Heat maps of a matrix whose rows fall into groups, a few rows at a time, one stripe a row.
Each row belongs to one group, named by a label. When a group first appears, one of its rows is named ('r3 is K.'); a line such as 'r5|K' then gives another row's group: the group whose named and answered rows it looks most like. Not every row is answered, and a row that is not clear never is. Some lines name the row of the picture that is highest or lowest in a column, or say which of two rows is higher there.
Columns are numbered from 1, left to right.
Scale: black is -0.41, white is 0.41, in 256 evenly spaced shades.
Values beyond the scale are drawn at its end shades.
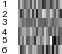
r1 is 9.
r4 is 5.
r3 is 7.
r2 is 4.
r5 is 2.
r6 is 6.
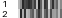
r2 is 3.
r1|7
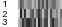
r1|6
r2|3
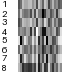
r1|5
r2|9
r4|9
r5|6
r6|9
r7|6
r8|7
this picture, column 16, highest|8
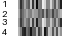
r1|4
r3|4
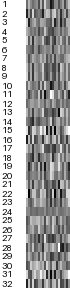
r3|6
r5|3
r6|7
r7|6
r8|3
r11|4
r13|3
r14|7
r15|6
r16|2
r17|3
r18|7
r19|4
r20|4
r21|3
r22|6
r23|6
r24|7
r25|5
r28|2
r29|9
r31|6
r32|2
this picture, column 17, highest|28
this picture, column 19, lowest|28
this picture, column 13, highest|11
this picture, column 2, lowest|22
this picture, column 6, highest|30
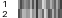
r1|4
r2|5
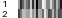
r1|4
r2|5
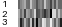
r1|5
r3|4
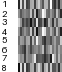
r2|4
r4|4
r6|7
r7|3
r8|2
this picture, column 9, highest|7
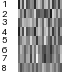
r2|3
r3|5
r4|2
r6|9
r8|4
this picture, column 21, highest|2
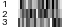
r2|7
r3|2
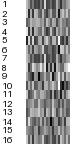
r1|7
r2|3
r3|5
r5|2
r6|3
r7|7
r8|6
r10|2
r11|6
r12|5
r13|5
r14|9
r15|7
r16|3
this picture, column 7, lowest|9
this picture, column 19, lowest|10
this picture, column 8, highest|8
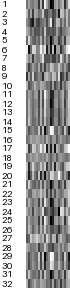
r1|9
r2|3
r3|7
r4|7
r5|9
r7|3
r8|4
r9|2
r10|6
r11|9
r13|9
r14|9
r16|5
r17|6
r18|5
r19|6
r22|6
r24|3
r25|9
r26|9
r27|5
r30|4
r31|9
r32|6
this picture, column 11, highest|27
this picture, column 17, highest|20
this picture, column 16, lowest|27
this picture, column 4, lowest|3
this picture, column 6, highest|27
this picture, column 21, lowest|9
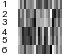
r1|3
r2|2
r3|2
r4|7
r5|7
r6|3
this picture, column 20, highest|3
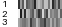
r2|3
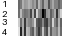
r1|5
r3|3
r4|3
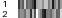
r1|2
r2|9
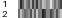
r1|4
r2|9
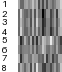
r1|6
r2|9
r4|9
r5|4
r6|4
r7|6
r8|9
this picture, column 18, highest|5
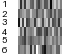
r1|3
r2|5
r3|2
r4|3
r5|7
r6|9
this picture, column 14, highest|2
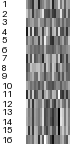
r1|7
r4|2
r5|9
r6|7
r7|2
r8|5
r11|2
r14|3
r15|3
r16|9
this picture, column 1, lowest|4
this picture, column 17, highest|11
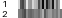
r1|6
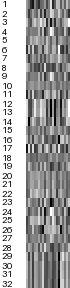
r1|7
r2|4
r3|6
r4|4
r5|5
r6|2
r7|4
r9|4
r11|2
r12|6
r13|6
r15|4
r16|3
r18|7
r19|9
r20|5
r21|5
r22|5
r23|9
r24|4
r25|5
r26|2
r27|4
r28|9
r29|3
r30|3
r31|3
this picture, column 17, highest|6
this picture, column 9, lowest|26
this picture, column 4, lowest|1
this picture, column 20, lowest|23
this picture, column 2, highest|17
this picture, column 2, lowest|14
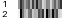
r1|4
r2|6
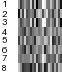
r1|4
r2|2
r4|7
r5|2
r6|7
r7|4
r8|7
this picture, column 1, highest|8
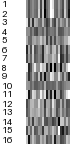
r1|4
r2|4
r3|3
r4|7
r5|6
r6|2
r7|2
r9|4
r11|6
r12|5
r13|5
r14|3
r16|6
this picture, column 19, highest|14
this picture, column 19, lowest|15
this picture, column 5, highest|8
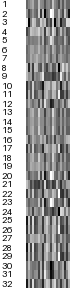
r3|6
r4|5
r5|4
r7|5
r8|3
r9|3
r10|2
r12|9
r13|5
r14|5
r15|5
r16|6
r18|5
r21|7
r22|2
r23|4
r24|3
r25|2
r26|2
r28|2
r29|2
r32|2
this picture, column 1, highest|3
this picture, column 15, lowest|3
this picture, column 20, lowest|30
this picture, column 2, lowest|3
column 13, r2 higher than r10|Yes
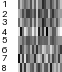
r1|9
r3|9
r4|6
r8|3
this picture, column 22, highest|4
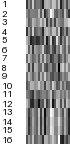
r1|2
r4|2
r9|9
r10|5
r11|7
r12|7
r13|4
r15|4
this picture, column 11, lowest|5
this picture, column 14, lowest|12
